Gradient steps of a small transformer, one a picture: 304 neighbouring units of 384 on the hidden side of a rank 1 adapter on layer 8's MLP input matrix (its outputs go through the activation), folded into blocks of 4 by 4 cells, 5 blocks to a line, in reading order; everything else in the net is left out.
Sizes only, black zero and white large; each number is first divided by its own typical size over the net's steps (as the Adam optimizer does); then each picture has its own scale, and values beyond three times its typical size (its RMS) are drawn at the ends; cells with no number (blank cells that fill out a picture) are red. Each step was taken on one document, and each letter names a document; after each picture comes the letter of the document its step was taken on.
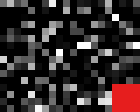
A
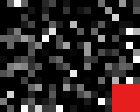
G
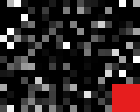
G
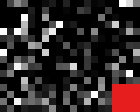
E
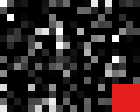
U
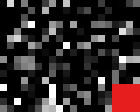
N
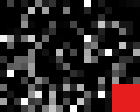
E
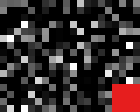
A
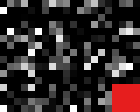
U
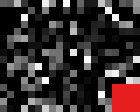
A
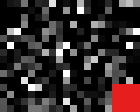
G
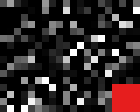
A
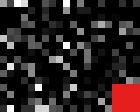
G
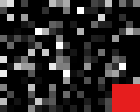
U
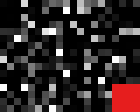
N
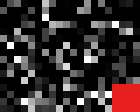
E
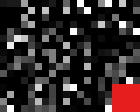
A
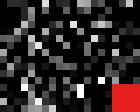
N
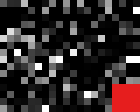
A
